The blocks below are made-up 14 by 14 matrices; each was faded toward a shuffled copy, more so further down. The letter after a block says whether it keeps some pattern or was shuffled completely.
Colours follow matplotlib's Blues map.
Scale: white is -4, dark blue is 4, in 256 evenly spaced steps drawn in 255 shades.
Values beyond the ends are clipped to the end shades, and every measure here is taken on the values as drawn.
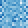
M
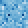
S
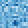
M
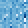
M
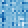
M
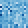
M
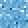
S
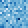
S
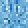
M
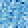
S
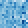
M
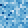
S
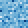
S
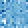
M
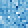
S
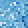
S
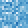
M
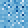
M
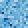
S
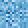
M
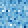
S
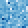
S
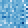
M
